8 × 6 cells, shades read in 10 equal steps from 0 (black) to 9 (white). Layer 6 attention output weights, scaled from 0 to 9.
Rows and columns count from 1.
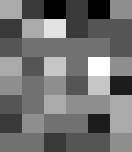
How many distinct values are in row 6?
4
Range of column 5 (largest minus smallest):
9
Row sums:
15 24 22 34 25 29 22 21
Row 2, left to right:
2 6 8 2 3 3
